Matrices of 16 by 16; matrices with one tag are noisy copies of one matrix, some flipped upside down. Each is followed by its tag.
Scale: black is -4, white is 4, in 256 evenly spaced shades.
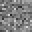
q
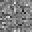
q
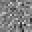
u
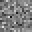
q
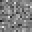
q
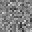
u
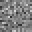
q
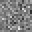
u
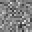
u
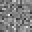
q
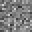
q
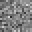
q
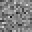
q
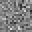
u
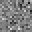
u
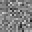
u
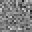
u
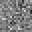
u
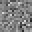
u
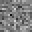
q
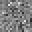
u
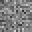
q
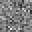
u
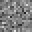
q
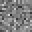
q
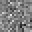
u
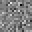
u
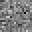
q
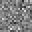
u
